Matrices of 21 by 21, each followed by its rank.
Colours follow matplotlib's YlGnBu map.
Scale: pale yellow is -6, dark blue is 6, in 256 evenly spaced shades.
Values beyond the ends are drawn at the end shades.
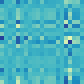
two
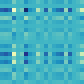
one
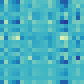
two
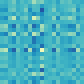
two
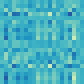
two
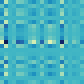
one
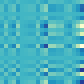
one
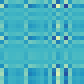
one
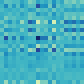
two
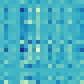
two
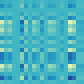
one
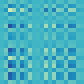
one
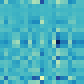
two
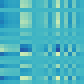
one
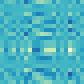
two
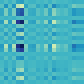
one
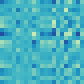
two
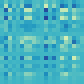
two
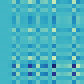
one
